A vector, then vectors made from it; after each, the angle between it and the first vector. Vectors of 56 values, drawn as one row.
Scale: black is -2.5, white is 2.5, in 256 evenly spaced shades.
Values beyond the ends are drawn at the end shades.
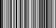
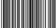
nearly opposite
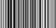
orthogonal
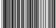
nearly opposite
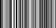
nearly parallel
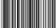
nearly opposite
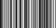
nearly parallel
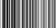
partly opposed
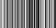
partly opposed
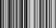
partly aligned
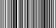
partly aligned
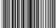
nearly opposite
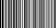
partly aligned
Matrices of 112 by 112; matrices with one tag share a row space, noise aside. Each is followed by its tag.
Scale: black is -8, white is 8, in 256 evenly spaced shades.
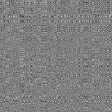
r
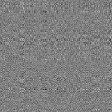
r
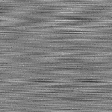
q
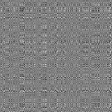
r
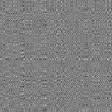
r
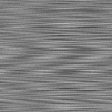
q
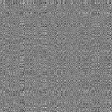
r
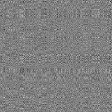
r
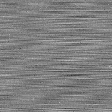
q
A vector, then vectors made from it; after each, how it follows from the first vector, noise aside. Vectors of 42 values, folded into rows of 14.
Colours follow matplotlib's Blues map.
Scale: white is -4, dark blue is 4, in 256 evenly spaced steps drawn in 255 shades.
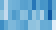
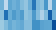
sign-scrambled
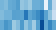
wrapped around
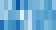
wrapped around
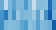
sign-scrambled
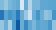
wrapped around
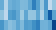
sign-scrambled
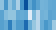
wrapped around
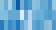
wrapped around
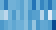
sign-scrambled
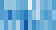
wrapped around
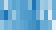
sign-scrambled
